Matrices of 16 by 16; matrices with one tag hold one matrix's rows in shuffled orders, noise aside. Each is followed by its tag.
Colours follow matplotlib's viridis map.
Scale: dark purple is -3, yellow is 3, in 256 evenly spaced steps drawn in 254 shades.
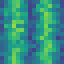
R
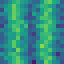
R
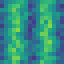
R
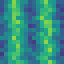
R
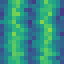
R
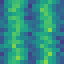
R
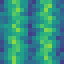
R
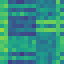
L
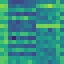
L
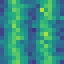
R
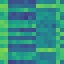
L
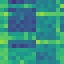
L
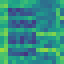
L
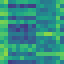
L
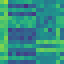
L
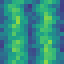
R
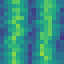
R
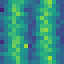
R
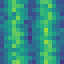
R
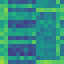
L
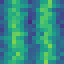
R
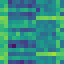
L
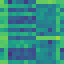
L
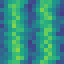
R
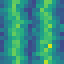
R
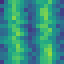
R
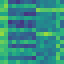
L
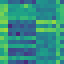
L
